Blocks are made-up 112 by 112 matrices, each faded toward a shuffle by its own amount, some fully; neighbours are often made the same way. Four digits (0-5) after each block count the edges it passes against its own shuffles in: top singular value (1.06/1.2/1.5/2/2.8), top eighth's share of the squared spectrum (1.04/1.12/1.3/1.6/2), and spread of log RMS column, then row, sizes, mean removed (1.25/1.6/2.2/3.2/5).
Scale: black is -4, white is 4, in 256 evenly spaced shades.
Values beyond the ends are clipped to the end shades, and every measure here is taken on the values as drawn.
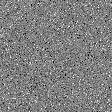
0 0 0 0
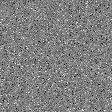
0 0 0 0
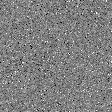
0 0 0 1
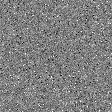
0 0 0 0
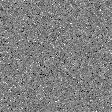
0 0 0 0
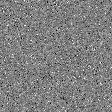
0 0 0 0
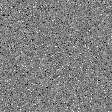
0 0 0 0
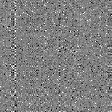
5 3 2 2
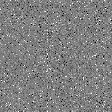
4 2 1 0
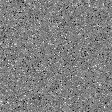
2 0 0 0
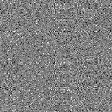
4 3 2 2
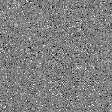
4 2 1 1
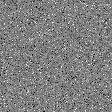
2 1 0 0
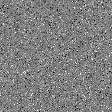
1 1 1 0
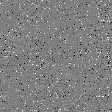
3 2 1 1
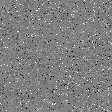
2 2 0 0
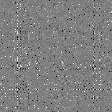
4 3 2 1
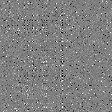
4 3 2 2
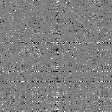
4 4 2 3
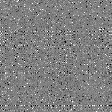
4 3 1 2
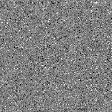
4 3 1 1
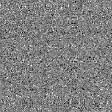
4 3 2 2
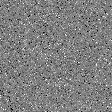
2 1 0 0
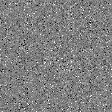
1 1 2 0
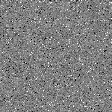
3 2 0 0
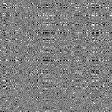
5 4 3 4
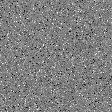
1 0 0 0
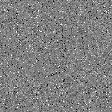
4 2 1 1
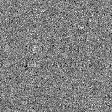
3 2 1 1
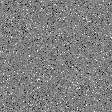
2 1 0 0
